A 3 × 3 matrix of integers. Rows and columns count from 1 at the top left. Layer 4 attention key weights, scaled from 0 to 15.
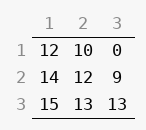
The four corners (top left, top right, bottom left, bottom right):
12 0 15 13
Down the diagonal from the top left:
12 12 13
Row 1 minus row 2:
-2 -2 -9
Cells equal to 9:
1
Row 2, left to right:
14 12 9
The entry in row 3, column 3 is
13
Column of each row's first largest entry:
1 1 1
